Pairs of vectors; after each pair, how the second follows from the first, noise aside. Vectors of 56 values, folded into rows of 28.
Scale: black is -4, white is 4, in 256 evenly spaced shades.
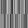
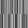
reversed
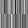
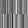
reversed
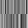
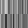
shuffled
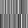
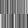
shuffled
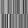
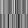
shuffled
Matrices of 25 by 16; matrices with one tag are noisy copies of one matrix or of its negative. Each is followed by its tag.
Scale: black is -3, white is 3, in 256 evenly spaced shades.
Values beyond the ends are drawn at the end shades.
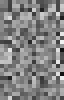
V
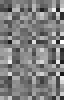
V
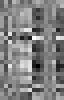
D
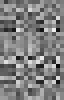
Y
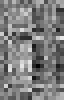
D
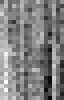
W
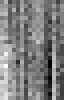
W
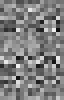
Y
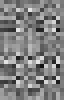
Y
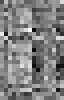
D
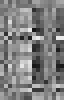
D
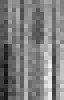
W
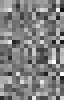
V
